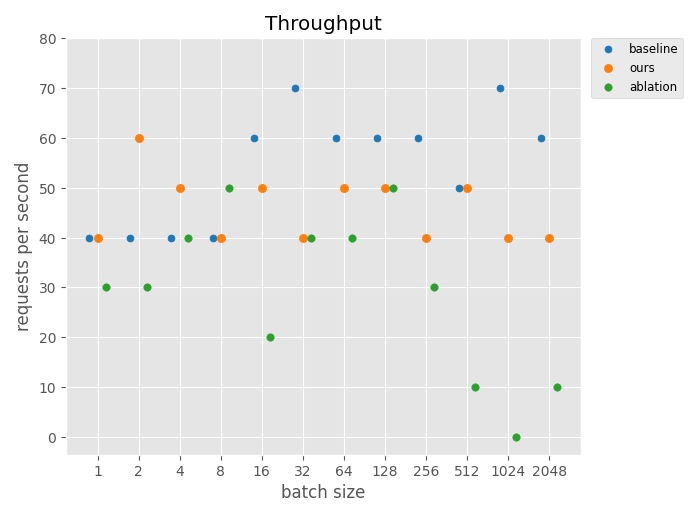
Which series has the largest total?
baseline
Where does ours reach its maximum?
2
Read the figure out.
Title: Throughput
x-axis: batch size, ticks 1 2 4 8 16 32 64 128 256 512 1024 2048
y-axis: requests per second, ticks 0 10 20 30 40 50 60 70 80
Legend: baseline, ours, ablation
Values:
baseline: 40 40 40 40 60 70 60 60 60 50 70 60
ours: 40 60 50 40 50 40 50 50 40 50 40 40
ablation: 30 30 40 50 20 40 40 50 30 10 0 10
